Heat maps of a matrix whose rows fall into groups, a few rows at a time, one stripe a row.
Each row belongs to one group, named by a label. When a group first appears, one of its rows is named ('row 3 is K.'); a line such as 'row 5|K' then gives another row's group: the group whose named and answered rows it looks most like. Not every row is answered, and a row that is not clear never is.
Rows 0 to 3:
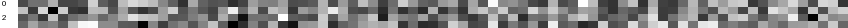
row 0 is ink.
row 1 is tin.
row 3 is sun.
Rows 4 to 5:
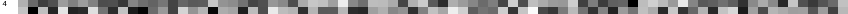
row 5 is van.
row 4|sun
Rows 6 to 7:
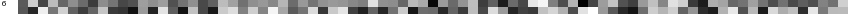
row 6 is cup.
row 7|tin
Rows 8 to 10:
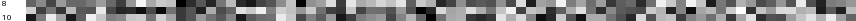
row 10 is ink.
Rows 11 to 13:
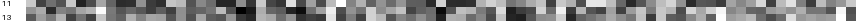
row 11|tin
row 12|sun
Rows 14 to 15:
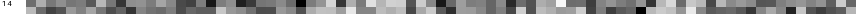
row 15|sun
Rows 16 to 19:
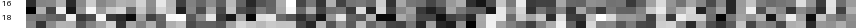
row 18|tin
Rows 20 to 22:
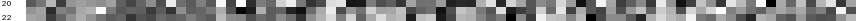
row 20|tin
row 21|sun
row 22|sun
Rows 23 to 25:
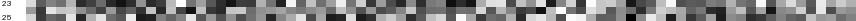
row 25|van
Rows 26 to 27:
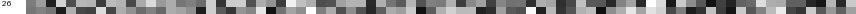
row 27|van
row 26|cup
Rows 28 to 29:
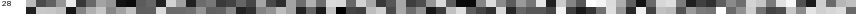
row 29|ink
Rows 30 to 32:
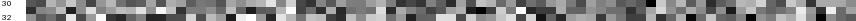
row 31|ink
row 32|van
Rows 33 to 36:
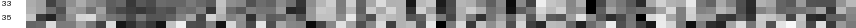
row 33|sun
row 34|sun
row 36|tin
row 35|sun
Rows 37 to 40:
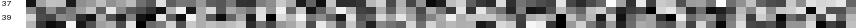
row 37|ink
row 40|van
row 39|van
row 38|tin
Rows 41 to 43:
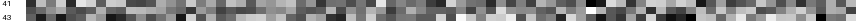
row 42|ink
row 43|van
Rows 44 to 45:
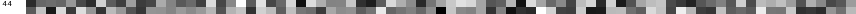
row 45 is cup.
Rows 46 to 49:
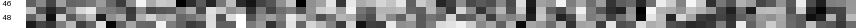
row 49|van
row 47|sun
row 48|cup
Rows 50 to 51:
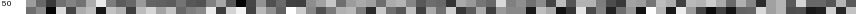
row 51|cup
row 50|sun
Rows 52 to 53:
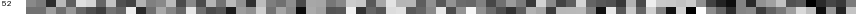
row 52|cup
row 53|van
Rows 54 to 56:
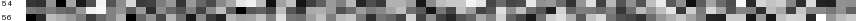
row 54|van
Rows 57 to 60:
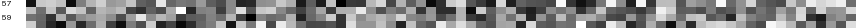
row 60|van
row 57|ink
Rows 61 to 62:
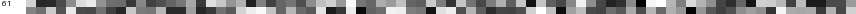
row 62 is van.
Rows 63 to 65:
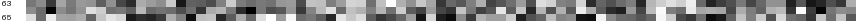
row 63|cup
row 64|sun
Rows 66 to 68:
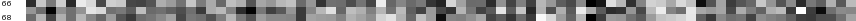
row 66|cup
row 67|sun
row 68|cup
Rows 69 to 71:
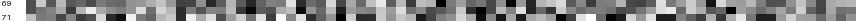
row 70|ink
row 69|ink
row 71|van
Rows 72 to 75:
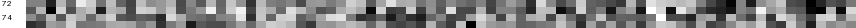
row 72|cup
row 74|tin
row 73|cup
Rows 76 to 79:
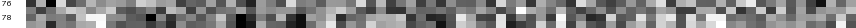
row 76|cup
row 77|tin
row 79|sun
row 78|sun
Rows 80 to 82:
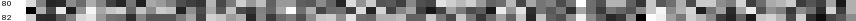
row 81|cup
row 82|sun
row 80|van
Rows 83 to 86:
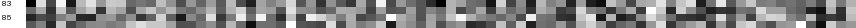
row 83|cup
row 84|cup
